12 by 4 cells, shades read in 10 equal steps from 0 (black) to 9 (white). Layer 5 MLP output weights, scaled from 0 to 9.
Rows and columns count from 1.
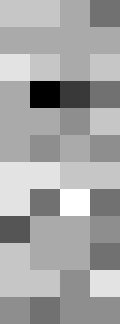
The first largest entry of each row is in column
1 1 1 1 4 1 1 3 2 1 4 1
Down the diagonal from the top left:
7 6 6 4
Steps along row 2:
same same same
